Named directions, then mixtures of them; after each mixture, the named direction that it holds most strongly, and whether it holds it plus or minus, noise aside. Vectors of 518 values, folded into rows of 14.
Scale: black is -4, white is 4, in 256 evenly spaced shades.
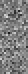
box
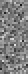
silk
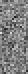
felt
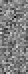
felt, plus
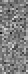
felt, minus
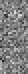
box, minus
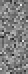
silk, minus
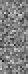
silk, minus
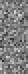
silk, minus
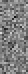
felt, plus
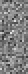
silk, minus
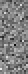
silk, minus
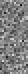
silk, plus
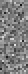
silk, plus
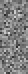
box, minus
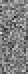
felt, plus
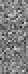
box, minus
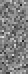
silk, plus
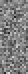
felt, plus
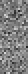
box, plus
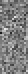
felt, minus
